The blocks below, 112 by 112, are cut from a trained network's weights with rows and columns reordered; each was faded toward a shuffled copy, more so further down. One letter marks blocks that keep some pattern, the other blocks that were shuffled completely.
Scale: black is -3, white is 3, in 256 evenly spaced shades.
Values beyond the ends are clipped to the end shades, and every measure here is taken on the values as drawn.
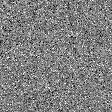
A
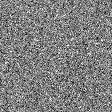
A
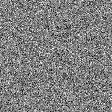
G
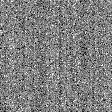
G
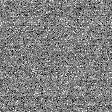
G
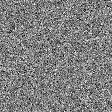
A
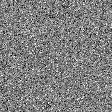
A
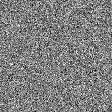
G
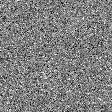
A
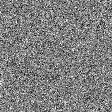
A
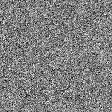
G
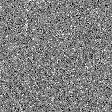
A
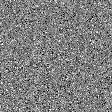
A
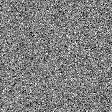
G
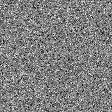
A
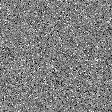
A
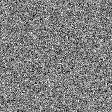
G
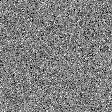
A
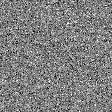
A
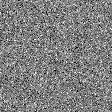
A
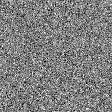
G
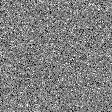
A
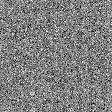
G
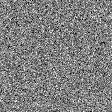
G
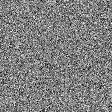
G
